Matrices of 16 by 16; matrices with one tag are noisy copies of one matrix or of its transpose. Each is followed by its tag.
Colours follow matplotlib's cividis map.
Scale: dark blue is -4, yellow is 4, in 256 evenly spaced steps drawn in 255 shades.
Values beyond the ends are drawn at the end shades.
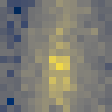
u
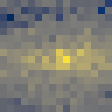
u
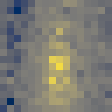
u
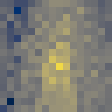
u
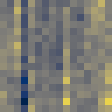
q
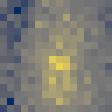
u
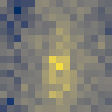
u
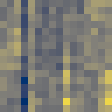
q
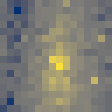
u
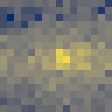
u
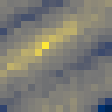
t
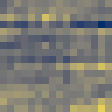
q
